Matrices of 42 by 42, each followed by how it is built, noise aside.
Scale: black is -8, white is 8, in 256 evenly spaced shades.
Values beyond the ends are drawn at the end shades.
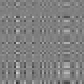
low rank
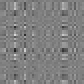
low rank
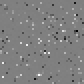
sparse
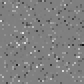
sparse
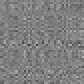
low rank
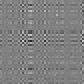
low rank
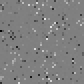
sparse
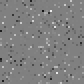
sparse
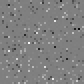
sparse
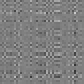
low rank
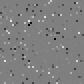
sparse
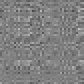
low rank
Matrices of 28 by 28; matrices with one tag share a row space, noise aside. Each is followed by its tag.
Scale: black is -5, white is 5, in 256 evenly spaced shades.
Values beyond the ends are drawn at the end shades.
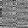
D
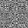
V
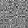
V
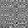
V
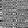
D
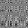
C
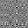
V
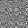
C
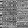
D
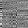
D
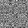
V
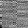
D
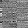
D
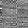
D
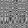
V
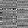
D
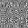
C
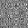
C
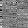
D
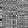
D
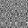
C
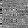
D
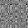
C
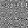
C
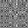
V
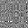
C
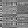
D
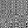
C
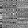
D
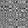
V
